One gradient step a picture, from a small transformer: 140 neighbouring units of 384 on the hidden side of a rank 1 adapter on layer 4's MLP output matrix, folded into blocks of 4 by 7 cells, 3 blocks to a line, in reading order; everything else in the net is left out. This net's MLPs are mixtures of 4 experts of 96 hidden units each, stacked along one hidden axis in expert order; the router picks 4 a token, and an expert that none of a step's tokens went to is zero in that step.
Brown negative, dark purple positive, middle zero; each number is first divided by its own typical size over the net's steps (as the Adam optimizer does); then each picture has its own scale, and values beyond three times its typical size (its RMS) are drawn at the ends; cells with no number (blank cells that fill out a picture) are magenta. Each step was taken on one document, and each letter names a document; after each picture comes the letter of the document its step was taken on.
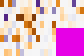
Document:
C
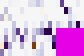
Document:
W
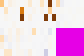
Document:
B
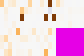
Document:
B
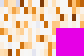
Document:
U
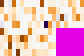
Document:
U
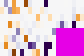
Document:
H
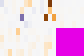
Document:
B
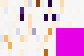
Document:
B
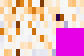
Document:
U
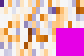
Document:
C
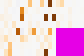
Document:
B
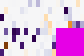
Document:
W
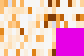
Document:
U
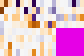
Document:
C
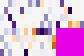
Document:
W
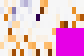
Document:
H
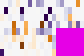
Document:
W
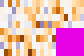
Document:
C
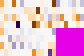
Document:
U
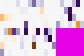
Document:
W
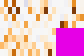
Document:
H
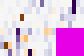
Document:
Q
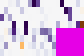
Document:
W
